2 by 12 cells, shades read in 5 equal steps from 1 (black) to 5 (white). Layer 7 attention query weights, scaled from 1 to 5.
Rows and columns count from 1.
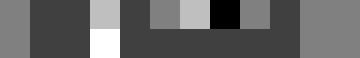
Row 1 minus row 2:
0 0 0 -1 0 1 2 -1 1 0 0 0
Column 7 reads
4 2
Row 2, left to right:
3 2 2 5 2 2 2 2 2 2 3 3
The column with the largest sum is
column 4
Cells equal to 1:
1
